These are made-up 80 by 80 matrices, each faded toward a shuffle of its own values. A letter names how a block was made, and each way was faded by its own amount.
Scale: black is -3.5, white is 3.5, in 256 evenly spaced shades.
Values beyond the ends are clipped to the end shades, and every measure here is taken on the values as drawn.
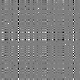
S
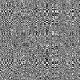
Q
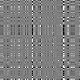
S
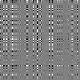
S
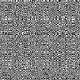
Q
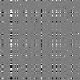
S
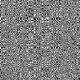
Q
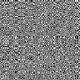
Q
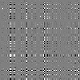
S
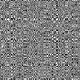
Q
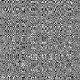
Q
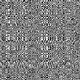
Q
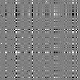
S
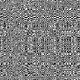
Q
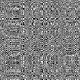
Q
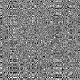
Q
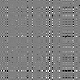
S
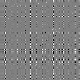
S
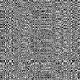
Q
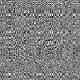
Q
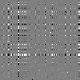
S
